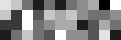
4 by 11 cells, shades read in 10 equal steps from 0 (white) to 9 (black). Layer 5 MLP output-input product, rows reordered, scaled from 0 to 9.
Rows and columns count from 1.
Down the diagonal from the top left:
1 7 0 5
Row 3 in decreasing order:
8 7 7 6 5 5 4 3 3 3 0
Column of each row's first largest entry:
10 2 8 1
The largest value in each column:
8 7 5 8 6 8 5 8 6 9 8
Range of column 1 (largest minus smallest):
7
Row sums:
50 40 51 49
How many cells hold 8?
5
